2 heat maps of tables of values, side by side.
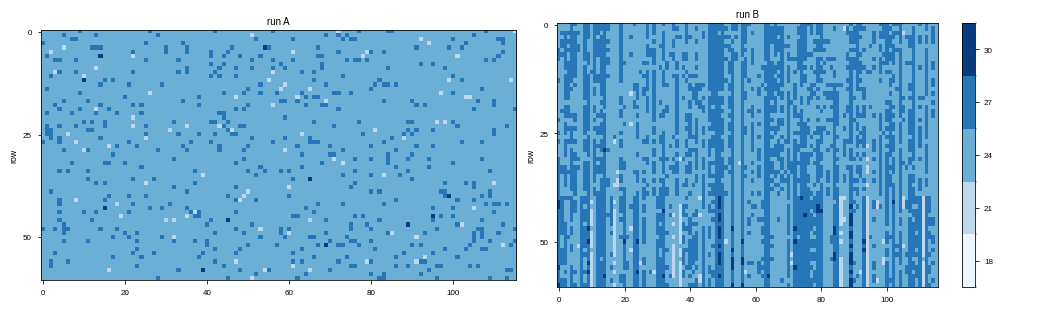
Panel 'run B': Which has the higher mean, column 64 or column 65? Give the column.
64
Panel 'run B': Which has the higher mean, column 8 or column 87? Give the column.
8
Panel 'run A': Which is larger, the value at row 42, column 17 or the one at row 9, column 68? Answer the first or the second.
the second
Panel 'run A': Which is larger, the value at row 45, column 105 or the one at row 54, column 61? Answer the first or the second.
the second
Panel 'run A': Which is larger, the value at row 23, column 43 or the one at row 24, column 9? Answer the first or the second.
the second
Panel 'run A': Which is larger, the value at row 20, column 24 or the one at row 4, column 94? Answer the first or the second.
the first
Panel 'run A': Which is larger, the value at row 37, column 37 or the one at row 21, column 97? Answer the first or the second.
the first
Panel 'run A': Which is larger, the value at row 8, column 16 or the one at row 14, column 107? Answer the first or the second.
the second
